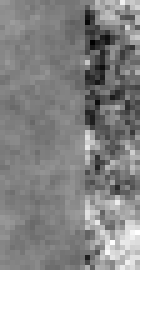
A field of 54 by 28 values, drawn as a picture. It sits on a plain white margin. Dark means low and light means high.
Grain: blotchy. Ninth with the highest average: bottom right. Stripes: none. Seam: vertical, 60% of the way across, the left part calmer. Mirror symmetry: none. Histogram: heavy tails on both sides.
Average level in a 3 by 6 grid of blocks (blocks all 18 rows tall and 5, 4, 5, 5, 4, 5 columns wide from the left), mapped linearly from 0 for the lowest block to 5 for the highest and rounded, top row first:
222002 | 222201 | 222245
